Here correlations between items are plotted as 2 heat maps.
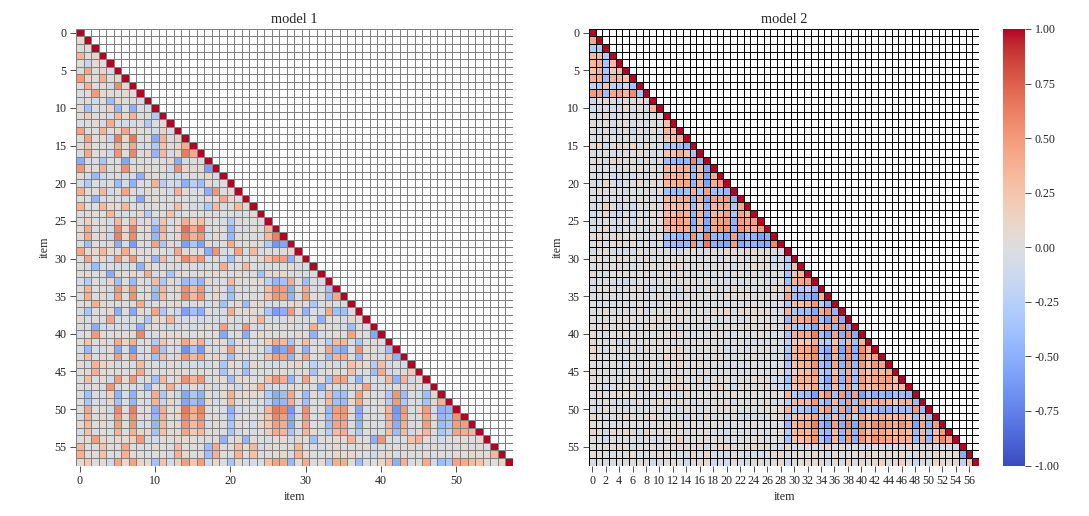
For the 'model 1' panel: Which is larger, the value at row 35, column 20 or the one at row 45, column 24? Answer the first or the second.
the second
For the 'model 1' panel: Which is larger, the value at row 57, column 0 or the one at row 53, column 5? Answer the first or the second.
the second
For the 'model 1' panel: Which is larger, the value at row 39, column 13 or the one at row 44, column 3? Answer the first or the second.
the second
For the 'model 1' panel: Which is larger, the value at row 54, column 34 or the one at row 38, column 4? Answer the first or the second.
the second
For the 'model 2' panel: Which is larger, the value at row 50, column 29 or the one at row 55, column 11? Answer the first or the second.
the first
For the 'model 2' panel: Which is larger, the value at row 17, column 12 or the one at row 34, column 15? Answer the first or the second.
the second
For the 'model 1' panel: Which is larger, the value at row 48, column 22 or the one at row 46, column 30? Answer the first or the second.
the second
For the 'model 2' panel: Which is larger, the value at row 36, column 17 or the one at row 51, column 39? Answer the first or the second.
the first
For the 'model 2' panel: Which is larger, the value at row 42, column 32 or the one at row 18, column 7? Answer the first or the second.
the first
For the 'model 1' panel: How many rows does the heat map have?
58
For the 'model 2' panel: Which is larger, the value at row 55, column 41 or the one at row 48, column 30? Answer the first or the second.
the first
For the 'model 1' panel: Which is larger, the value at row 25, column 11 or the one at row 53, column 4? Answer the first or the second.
the first
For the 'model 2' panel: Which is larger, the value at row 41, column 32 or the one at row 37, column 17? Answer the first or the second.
the first
